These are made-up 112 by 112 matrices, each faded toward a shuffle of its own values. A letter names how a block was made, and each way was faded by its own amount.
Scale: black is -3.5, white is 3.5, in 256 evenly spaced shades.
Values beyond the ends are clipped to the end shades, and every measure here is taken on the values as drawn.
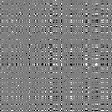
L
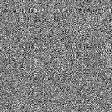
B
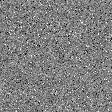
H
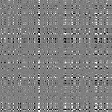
L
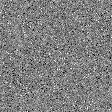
H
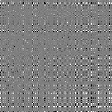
L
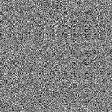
B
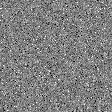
H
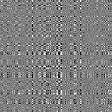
L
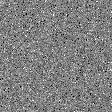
H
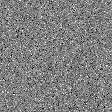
H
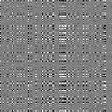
L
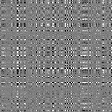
L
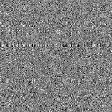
B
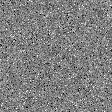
H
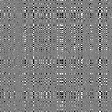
L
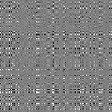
L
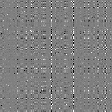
L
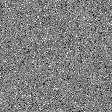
H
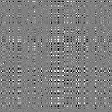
L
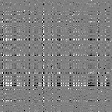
L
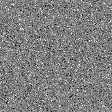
H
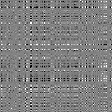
L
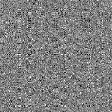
B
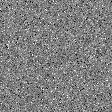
H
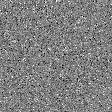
H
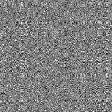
B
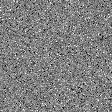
H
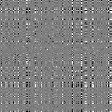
L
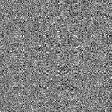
B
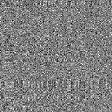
B
